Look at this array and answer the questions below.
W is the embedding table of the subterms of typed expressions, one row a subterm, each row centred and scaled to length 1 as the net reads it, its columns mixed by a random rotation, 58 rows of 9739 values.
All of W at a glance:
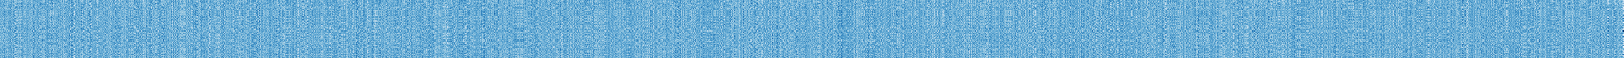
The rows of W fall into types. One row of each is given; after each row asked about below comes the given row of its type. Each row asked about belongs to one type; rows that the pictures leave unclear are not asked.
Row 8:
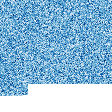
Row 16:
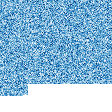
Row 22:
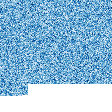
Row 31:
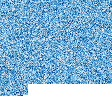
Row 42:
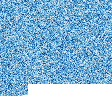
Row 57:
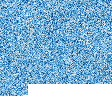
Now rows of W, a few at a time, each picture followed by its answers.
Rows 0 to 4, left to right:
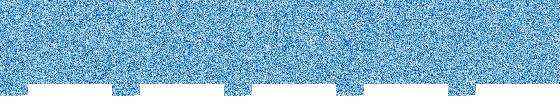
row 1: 16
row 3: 8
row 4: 22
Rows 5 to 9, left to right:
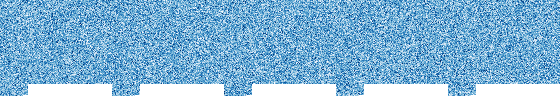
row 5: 57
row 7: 42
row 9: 16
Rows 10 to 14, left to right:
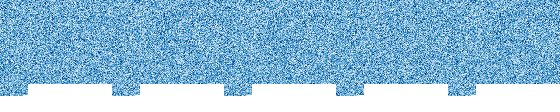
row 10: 57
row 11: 57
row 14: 57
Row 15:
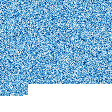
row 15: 57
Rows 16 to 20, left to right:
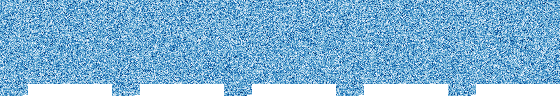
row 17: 16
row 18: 31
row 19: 16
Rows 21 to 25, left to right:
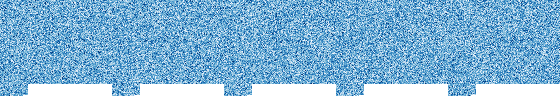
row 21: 57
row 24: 57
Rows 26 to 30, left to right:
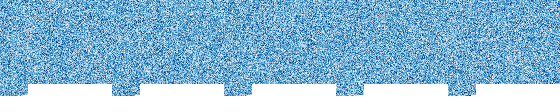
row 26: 42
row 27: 42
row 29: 22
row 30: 31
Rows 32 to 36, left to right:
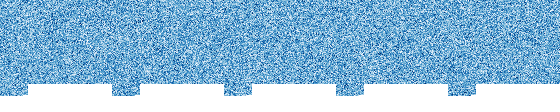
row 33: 42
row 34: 22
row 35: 42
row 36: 31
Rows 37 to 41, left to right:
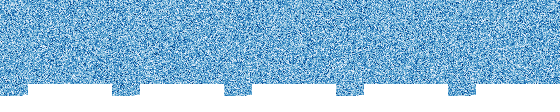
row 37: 16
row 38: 42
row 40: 22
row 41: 31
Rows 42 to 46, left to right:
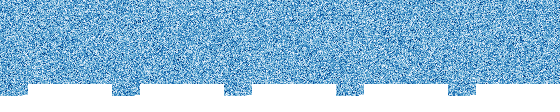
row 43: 42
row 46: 16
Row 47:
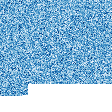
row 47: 42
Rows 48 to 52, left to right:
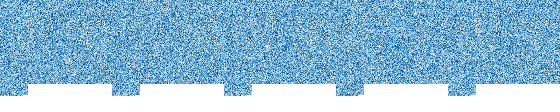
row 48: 57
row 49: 57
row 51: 16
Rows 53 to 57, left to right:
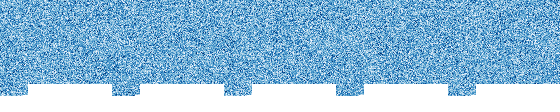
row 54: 31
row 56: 42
